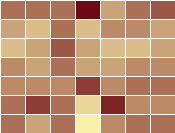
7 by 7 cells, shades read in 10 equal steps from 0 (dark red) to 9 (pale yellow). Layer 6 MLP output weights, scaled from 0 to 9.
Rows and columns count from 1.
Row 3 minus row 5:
2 1 -2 4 2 3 2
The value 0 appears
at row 1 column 4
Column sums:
35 36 28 38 35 34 33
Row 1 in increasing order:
0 3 4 4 4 4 6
